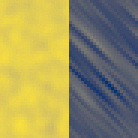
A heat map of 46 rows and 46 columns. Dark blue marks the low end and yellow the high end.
The table splits into one row of 2 panels. Panel 1,1: very high, blotchy, faint in contrast. Panel 1,2: low, slanting down to the right.
